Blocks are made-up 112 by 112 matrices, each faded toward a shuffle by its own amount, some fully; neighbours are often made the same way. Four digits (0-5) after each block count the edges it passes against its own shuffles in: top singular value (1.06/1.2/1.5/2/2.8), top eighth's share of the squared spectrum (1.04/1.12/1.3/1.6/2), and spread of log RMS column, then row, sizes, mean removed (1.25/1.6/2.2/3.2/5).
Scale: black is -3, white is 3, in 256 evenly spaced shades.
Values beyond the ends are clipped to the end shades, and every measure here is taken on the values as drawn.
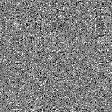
4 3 1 1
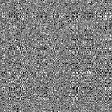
5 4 3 3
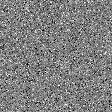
2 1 0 0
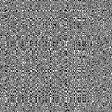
5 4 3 3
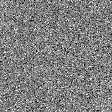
0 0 0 1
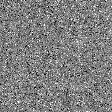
0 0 0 1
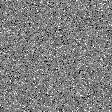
0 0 0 0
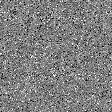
0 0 0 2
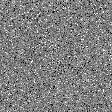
0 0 0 0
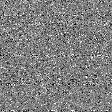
1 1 0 3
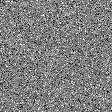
0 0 0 0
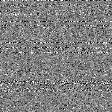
1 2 0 4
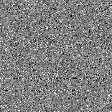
1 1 0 2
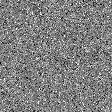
0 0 0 0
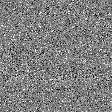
0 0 0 2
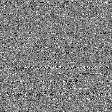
1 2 0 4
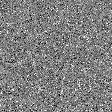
0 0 0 1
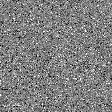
0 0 0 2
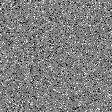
3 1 0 0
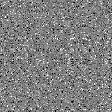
4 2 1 1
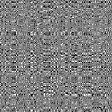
5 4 4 4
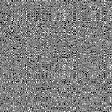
5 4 3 3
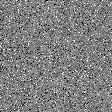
2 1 0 0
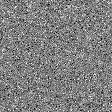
0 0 0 0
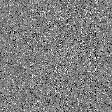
1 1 2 0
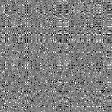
5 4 3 3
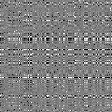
5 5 4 4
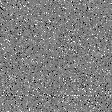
3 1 0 0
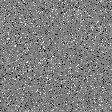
2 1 0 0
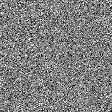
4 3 1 1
